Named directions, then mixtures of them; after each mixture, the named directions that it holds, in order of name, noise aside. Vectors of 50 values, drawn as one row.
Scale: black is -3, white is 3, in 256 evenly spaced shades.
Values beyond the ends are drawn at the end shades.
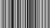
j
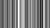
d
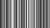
j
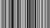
j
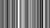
d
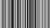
j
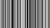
d, j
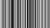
j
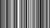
d, j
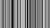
d, j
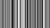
d, j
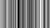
d, j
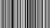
d, j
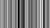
d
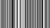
d, j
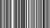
d, j
